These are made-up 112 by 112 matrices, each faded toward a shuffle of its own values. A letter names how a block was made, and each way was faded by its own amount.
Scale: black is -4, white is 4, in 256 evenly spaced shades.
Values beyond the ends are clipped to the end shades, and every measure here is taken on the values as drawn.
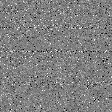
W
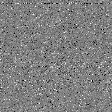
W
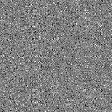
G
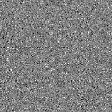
G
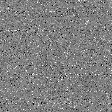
W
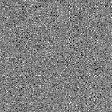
G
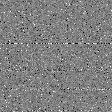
W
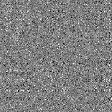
G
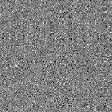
G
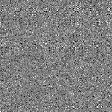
G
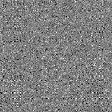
G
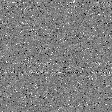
W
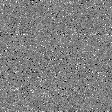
W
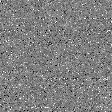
W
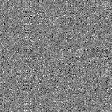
G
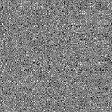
G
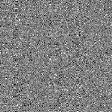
G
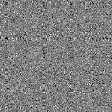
G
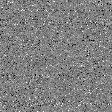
W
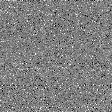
W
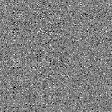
G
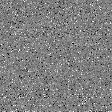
W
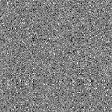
G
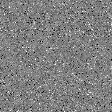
W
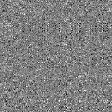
G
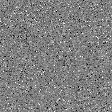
W
